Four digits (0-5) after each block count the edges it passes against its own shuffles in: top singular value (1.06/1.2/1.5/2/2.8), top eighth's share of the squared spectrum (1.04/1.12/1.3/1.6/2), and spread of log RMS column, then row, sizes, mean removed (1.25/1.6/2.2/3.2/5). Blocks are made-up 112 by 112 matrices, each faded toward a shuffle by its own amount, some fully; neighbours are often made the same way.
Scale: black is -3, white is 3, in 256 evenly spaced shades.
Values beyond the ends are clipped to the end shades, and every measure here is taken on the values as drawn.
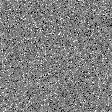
0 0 0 0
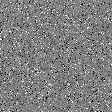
2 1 0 0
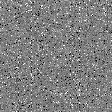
3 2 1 0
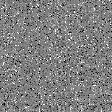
4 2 1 1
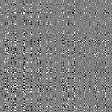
5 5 4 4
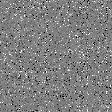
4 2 2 1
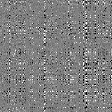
5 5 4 3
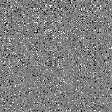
4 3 2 2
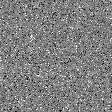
2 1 0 0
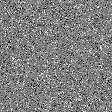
2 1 0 0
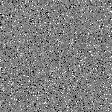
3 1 0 0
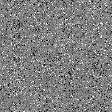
2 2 2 1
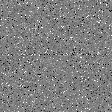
2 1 0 1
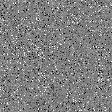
2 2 1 1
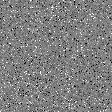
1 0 0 0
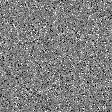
2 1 0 0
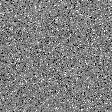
0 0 0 0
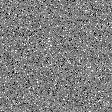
0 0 0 0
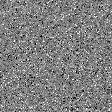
3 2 0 0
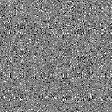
4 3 2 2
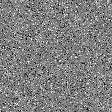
0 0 0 0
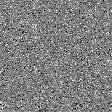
3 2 0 0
